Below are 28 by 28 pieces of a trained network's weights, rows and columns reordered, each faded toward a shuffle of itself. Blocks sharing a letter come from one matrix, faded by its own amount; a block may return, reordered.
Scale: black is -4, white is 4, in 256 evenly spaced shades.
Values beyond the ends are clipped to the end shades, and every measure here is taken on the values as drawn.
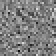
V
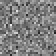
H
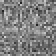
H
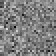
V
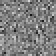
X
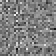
X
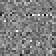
V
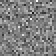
X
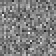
X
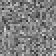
X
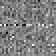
V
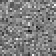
X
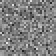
X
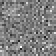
X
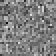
X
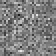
H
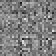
H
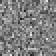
X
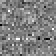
V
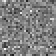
V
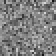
X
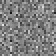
H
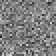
X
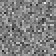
X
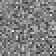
X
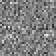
V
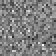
V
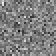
X
